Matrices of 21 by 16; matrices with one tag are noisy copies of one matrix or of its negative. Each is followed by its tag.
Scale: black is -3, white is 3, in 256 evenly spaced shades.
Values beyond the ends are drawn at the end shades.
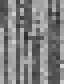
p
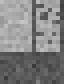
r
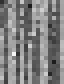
p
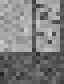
r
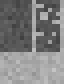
r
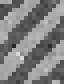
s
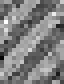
s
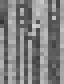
p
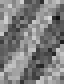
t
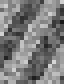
t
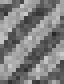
s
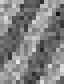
t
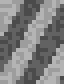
t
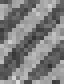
s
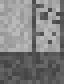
r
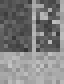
r
